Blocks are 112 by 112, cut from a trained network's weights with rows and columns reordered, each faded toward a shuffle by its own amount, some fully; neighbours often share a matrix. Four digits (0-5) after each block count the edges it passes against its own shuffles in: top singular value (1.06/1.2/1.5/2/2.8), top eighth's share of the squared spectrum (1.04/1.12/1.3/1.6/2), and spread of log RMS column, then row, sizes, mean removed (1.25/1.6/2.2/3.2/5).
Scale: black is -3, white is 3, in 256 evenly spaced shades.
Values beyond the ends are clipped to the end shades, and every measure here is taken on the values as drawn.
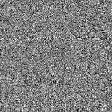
3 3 1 2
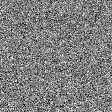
1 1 0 0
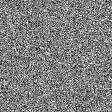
0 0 0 0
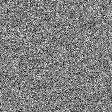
0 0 0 0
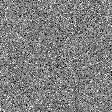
0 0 0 0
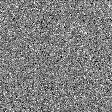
0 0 0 0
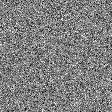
0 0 0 0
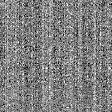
4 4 1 3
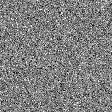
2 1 0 0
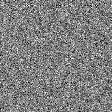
3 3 0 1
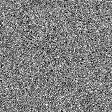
1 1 0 0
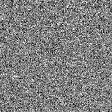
2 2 0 1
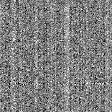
3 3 1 2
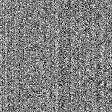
3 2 0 1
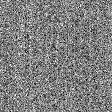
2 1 0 0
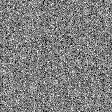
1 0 0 0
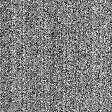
3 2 0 1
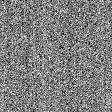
1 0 0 0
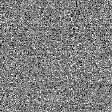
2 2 2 0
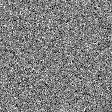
1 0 0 0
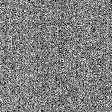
2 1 0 0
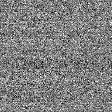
2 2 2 1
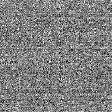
2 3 2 1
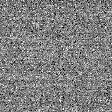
2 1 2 0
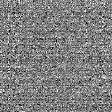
3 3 3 1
